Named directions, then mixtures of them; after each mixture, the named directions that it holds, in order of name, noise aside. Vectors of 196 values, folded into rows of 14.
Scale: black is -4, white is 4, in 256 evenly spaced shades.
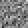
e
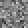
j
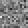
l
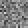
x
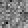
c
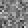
j, x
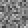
e, l, x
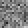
c, e, x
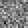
j, l, x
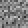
e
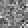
c, j, l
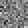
j, x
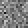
l, x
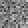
e, x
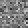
l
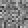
j, l, x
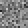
c, l, x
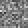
l, x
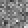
c, j, x
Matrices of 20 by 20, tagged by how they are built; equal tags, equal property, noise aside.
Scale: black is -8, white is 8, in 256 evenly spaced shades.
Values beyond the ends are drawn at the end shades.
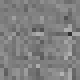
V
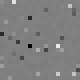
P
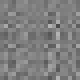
V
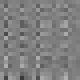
V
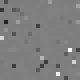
P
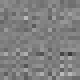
V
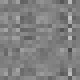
V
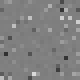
P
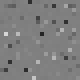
P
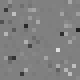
P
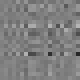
V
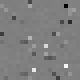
P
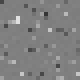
P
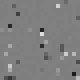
P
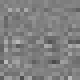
V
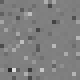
P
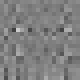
V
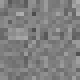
V
